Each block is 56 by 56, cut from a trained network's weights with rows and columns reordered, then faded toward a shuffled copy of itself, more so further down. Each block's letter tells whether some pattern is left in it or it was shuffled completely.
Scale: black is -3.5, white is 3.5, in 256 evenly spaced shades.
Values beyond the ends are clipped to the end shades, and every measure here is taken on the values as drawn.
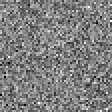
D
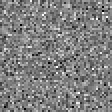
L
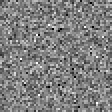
D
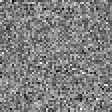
L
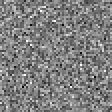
D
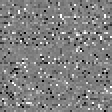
L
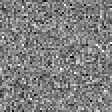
D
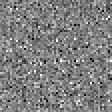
L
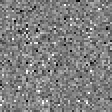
L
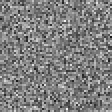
D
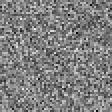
D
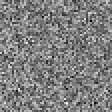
L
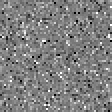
D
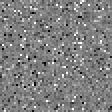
D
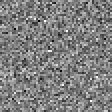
D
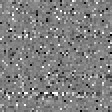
L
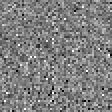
L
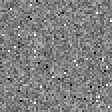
D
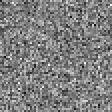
D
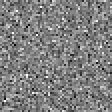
D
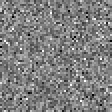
D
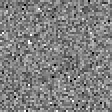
D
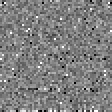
L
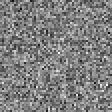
L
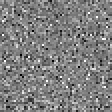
L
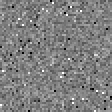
D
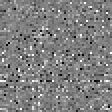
L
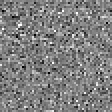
L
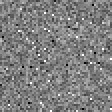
D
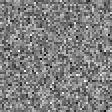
D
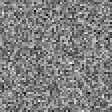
L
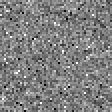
D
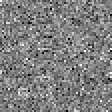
L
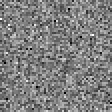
L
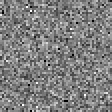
D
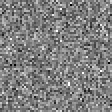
D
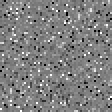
D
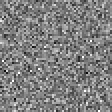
D
